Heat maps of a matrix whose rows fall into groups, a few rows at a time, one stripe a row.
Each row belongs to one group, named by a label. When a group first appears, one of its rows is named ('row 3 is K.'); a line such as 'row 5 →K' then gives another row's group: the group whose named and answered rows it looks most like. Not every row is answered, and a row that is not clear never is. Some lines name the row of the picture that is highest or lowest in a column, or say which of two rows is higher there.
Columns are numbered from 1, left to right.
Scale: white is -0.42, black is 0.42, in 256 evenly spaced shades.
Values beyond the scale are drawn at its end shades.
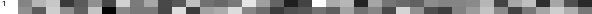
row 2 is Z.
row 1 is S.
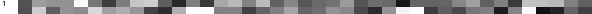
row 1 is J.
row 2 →S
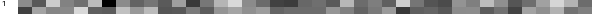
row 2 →J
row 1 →Z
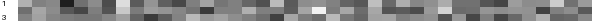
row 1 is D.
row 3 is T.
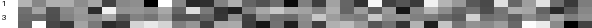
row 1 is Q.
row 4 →J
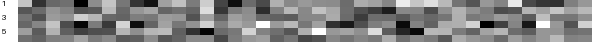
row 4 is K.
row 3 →Q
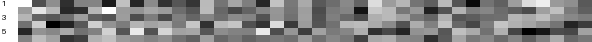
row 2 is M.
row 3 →D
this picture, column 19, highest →5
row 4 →J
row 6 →M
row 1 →D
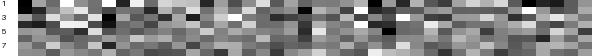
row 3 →Z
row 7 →Z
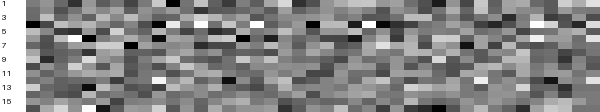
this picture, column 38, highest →12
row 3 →S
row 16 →J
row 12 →K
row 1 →K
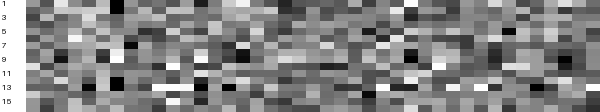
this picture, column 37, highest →13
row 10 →Q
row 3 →J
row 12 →Z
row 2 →Q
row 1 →Z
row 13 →K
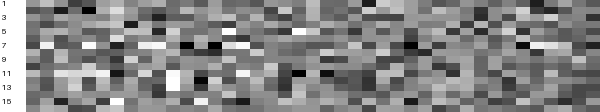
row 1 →M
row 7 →J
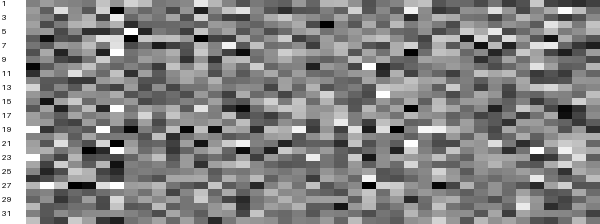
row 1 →S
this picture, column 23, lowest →18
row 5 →T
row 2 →Z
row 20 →K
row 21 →Z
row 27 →M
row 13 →D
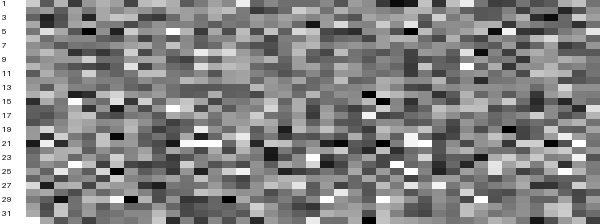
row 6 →D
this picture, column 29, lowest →21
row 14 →M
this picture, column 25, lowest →17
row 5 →K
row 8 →T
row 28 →T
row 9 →J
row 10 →T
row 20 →Z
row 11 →J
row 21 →S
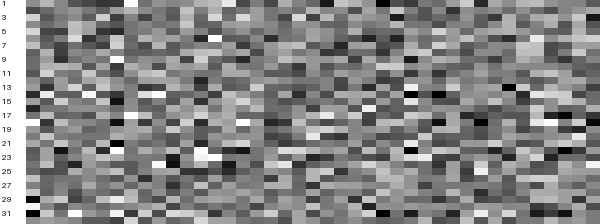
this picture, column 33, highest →18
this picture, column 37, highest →31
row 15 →Z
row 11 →J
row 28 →D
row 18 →D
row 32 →T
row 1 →T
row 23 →S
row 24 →K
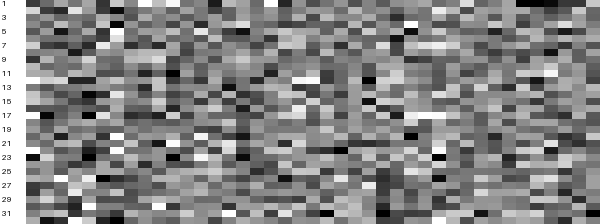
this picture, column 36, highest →1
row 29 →J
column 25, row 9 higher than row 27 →Yes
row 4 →Z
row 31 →T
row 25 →S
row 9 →J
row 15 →M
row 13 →K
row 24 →D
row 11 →D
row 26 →J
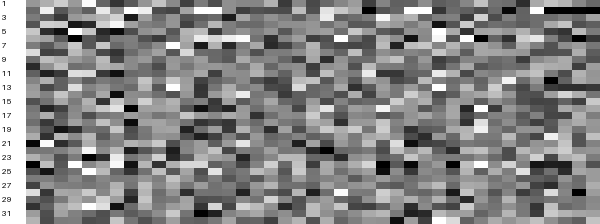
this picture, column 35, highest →2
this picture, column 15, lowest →6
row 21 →J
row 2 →S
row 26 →K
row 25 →Q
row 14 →Z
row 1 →J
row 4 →M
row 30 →Q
